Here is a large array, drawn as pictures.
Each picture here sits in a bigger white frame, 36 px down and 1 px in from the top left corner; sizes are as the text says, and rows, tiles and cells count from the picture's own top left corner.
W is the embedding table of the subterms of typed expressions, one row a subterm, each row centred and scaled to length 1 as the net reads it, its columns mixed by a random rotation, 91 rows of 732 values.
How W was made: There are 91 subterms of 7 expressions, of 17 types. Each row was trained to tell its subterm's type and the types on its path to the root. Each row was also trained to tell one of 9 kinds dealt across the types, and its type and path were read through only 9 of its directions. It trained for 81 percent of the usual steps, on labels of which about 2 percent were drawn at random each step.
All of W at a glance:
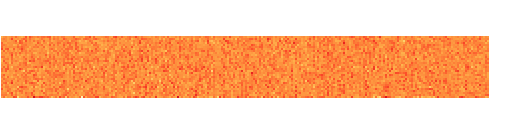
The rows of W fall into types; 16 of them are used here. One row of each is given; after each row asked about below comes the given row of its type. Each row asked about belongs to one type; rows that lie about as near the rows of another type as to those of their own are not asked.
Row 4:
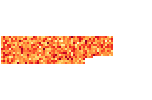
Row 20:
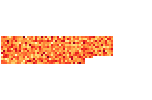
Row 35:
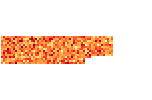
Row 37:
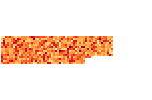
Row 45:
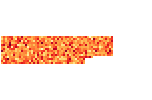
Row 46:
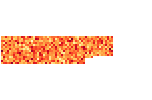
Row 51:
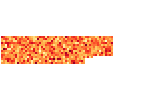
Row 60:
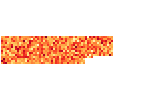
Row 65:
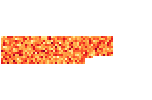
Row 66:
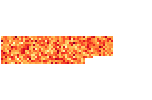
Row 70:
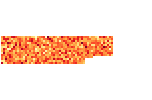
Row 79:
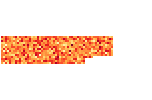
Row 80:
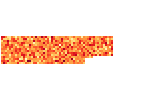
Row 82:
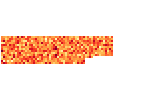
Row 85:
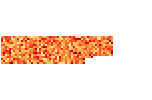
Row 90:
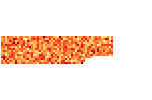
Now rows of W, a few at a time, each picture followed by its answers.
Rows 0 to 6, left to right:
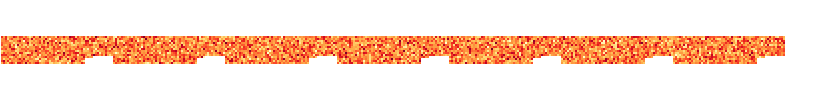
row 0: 85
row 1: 37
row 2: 37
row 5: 79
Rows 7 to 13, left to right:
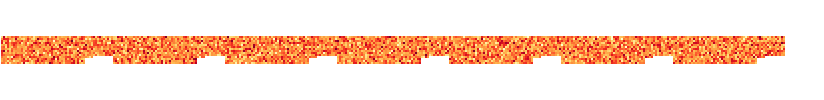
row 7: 60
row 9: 66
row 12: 4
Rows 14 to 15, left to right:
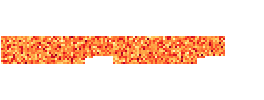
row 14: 4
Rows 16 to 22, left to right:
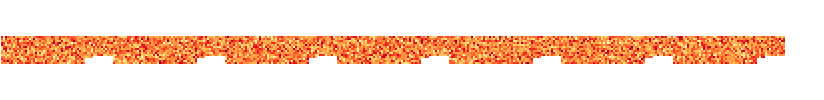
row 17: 35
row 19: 20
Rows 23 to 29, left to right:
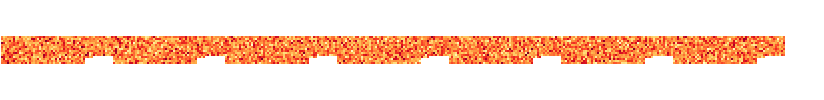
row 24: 66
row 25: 60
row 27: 60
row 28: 65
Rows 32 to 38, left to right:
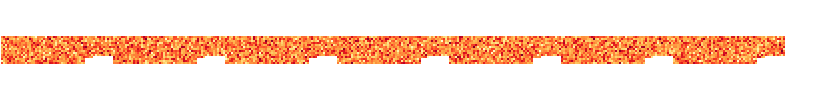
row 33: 37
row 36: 37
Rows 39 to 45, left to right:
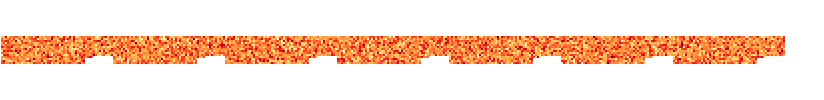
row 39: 20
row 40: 4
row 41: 65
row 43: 79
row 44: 82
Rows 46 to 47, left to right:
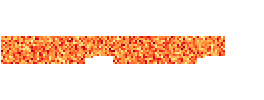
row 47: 90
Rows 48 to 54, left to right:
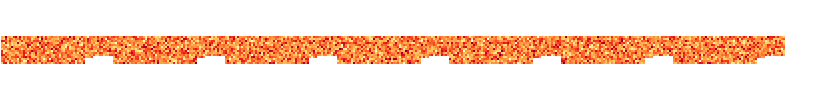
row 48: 46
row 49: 85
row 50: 46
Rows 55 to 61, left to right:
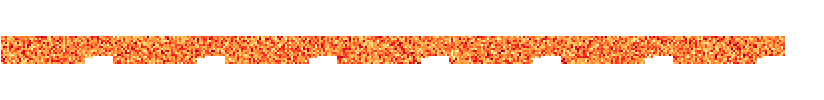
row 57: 4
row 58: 80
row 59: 90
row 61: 80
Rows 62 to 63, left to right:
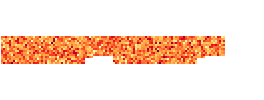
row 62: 85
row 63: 82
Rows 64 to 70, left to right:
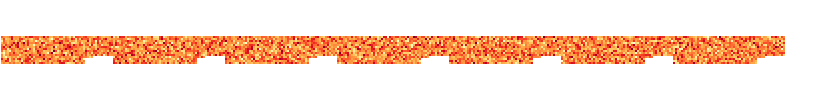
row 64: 90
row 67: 70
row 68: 85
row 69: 79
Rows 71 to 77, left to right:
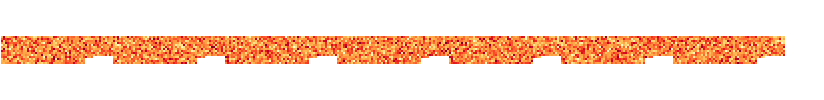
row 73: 46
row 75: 46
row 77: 35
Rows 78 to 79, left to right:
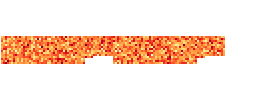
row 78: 51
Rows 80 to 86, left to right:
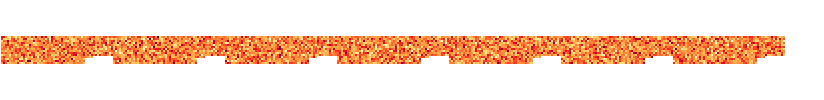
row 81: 51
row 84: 60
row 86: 79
